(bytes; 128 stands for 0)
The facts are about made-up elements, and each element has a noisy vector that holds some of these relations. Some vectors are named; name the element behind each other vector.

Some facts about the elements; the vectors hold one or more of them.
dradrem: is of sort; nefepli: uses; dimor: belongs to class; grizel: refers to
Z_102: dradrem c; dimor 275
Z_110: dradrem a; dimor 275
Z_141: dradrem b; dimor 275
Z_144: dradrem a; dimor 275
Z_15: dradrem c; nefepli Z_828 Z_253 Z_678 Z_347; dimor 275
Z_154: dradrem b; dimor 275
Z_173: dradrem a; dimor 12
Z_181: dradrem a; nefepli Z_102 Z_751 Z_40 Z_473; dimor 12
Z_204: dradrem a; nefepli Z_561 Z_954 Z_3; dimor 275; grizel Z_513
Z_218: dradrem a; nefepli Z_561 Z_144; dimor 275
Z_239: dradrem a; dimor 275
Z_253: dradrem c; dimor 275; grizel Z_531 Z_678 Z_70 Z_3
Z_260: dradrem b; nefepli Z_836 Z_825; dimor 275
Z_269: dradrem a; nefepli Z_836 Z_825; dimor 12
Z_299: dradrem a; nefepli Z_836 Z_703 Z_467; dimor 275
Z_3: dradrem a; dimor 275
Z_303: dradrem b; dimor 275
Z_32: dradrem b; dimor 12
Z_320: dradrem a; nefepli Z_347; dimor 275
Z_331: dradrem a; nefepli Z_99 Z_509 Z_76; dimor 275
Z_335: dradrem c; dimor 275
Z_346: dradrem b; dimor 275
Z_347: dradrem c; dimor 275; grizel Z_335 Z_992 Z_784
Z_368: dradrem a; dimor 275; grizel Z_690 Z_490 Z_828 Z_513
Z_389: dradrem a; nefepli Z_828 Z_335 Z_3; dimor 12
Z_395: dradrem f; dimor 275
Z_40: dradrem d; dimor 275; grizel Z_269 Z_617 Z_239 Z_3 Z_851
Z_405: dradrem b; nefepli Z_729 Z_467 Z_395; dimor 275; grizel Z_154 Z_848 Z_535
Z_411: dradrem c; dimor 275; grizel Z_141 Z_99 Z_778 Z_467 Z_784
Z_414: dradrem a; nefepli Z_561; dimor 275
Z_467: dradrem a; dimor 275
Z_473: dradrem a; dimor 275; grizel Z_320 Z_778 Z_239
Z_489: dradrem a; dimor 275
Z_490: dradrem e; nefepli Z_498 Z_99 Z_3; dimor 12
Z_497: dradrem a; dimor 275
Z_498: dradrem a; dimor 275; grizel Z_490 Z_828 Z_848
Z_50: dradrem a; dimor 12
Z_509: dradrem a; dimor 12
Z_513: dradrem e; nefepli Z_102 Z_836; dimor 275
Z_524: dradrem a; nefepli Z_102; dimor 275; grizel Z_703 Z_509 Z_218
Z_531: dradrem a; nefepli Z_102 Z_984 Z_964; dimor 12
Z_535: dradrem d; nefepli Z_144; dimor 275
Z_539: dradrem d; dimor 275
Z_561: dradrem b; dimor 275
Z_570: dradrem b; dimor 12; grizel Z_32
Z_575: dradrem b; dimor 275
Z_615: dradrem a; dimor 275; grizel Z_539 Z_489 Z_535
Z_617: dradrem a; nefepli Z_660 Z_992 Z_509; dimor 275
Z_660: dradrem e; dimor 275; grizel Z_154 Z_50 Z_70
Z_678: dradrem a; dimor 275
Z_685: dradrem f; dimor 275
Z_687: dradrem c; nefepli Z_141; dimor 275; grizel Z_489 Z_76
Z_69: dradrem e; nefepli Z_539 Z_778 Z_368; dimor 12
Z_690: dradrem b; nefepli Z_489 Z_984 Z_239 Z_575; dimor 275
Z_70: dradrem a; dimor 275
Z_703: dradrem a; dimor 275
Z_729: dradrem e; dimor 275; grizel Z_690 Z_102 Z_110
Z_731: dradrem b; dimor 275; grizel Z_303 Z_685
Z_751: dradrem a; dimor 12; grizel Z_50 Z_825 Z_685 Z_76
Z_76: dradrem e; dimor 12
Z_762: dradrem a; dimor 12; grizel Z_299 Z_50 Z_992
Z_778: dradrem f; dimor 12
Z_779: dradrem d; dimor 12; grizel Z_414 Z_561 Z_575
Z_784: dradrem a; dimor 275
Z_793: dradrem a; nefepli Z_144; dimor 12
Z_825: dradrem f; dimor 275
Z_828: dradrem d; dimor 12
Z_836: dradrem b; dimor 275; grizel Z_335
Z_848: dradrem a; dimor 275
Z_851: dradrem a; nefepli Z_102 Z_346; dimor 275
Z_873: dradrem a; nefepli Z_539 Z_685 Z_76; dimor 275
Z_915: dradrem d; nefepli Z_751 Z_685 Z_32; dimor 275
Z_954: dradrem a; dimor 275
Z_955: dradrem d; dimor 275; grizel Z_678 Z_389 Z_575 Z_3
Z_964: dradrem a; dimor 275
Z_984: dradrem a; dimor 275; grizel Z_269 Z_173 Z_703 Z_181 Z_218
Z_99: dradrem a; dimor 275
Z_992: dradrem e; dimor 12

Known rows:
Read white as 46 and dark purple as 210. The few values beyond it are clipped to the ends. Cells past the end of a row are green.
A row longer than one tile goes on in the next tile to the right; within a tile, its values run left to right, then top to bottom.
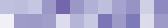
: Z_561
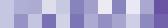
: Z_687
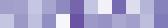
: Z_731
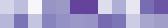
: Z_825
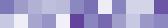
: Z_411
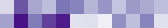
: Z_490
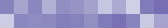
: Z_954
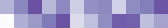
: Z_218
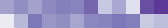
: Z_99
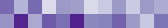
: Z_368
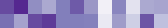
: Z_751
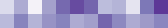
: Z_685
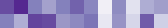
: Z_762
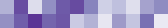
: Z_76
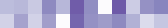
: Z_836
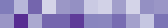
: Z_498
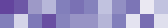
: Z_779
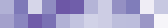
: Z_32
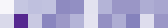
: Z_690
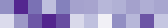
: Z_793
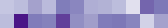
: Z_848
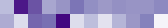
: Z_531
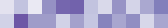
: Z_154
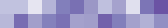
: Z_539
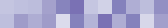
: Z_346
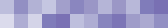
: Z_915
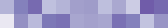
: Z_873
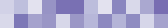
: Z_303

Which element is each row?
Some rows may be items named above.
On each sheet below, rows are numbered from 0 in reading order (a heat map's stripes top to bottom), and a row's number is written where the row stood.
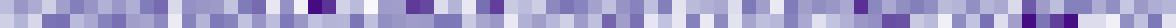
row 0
Z_915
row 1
Z_299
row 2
Z_825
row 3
Z_575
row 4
Z_260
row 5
Z_69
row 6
Z_490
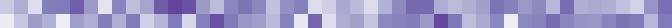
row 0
Z_141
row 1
Z_779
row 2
Z_395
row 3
Z_144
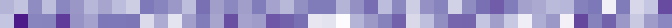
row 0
Z_110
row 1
Z_703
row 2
Z_218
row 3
Z_411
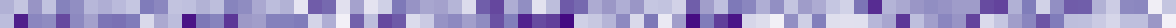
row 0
Z_110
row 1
Z_848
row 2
Z_535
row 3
Z_828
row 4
Z_490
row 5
Z_851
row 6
Z_32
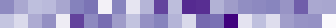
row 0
Z_347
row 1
Z_181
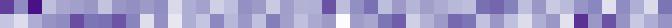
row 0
Z_984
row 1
Z_15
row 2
Z_414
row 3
Z_253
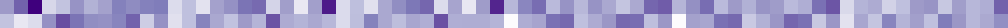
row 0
Z_524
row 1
Z_335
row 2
Z_335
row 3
Z_414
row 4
Z_414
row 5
Z_15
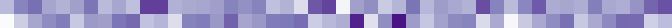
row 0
Z_320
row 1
Z_70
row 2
Z_513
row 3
Z_617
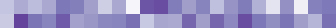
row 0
Z_489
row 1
Z_615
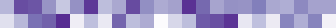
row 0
Z_269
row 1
Z_389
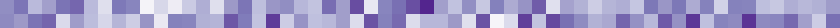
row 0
Z_570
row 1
Z_102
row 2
Z_778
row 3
Z_204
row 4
Z_729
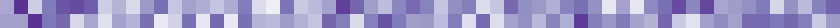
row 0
Z_992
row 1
Z_405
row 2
Z_779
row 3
Z_660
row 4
Z_473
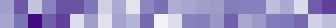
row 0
Z_50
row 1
Z_70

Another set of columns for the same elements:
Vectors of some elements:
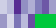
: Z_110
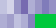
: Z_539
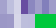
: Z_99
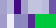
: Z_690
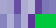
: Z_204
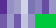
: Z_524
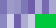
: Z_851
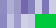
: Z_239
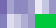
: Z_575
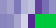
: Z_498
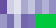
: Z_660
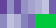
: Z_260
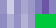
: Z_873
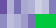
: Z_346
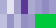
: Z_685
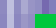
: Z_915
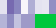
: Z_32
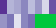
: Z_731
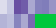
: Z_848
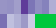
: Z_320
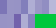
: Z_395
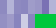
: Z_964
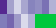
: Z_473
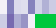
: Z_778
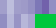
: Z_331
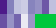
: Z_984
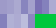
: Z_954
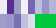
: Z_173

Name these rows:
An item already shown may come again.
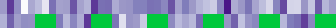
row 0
Z_570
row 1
Z_204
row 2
Z_414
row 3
Z_346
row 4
Z_836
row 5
Z_687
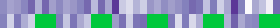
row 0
Z_851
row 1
Z_851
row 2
Z_660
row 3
Z_703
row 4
Z_570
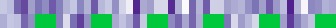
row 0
Z_535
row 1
Z_15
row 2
Z_335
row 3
Z_347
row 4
Z_617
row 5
Z_779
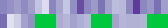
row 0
Z_561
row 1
Z_70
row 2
Z_70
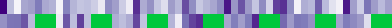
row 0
Z_411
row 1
Z_76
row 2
Z_335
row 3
Z_513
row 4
Z_405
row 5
Z_253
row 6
Z_389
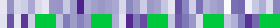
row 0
Z_992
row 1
Z_825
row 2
Z_102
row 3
Z_531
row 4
Z_490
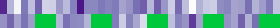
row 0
Z_347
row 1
Z_299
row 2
Z_851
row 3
Z_69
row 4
Z_395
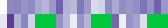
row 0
Z_50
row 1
Z_141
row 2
Z_218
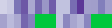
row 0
Z_535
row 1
Z_489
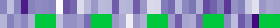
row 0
Z_299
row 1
Z_828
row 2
Z_141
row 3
Z_615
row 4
Z_729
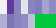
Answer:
Z_793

